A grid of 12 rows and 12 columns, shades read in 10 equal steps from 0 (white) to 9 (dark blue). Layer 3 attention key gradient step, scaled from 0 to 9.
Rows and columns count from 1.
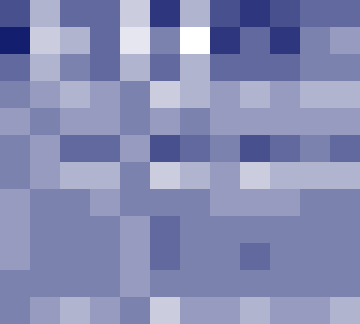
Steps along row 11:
same same same down up same same same same same same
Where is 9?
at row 2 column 1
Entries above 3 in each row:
9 8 9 6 12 12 4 12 12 12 12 8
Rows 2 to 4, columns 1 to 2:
9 2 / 6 3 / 5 4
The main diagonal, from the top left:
7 2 5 4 5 7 3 4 5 5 5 3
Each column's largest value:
9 5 6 6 5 8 6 8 8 8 6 6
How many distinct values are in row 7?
4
